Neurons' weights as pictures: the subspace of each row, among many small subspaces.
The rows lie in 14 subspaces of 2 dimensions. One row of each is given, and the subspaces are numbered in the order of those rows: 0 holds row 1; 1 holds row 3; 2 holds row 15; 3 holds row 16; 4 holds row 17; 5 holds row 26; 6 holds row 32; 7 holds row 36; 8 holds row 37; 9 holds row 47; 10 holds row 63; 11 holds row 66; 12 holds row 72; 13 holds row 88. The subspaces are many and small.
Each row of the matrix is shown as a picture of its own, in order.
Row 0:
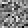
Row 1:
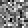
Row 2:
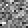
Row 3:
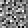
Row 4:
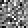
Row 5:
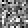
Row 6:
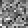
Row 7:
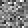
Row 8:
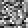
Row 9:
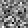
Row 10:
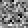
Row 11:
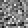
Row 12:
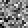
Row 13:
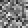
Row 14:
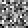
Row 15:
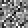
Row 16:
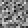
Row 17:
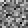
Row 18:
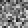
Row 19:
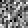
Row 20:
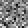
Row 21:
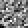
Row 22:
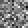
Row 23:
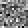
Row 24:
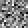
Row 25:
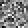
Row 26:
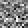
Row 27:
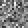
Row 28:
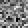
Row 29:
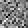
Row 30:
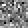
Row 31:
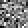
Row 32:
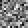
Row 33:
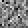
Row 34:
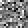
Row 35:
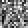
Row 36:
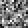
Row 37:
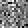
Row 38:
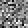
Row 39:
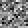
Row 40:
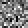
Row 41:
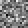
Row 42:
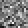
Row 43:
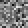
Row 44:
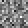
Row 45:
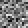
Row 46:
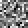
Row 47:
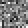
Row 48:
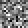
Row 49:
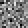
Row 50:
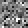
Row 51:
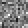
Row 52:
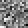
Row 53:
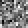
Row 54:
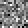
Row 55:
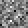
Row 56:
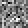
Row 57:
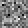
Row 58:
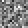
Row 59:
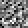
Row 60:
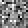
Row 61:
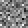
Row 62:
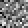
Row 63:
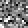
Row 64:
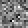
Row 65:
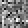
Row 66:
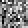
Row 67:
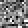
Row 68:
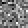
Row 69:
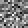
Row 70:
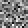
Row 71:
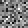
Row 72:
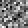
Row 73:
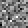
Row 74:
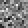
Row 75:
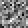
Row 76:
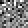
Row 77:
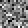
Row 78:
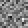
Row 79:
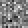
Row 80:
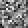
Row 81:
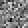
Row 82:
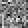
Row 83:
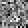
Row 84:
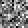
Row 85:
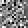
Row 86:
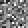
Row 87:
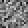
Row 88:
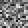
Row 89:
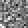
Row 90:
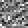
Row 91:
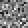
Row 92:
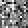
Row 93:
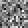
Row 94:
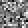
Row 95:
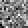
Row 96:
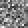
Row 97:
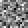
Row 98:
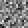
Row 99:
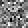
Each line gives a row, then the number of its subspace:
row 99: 0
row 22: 3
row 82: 11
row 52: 12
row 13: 4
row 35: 11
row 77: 4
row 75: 3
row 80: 7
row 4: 1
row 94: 0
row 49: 1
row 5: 11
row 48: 13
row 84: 3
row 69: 3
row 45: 4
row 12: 10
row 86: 1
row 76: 1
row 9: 2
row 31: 12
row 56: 11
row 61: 13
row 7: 0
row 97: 6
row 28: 13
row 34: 0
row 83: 9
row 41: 4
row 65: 11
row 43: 13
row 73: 13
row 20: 5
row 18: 4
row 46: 6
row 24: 3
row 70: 5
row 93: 13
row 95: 10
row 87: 12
